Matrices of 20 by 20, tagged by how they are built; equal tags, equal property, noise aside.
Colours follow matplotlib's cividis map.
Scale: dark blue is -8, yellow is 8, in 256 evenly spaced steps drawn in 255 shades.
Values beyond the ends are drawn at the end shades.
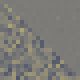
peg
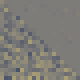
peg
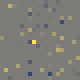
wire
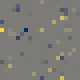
wire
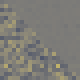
peg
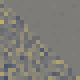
peg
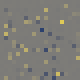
wire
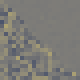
peg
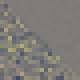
peg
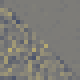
peg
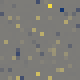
wire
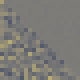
peg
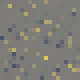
wire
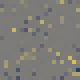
wire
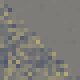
peg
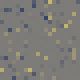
wire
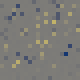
wire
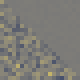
peg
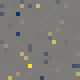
wire
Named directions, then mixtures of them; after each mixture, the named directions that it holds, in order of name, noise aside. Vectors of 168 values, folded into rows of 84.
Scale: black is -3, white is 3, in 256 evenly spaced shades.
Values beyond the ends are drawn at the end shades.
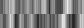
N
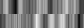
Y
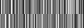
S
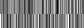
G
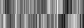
N, Y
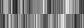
N, S, Y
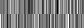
G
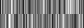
N, S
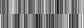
G, N, Y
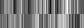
G, N, Y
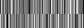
G, S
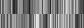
G, S, Y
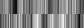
Y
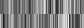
G, N, Y
